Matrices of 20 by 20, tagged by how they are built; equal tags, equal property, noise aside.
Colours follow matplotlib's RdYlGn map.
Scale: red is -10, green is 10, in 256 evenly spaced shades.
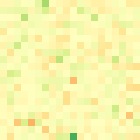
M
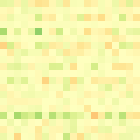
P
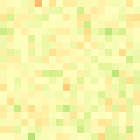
M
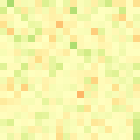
M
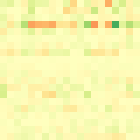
P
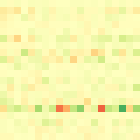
P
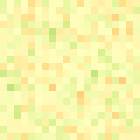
M
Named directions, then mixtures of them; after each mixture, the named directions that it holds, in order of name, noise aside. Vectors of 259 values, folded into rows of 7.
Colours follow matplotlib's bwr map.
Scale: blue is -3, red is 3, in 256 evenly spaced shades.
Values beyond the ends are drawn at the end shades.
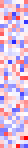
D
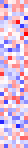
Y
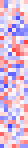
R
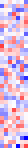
D, Y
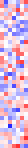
D, R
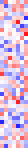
Y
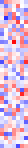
D, Y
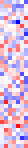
Y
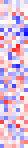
R, Y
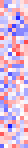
R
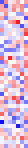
Y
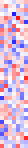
D, R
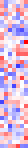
D, R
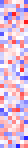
D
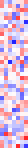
D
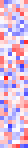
D, R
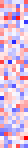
D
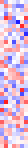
D, Y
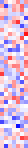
Y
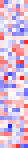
D, R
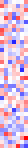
D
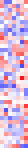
D, R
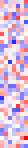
D
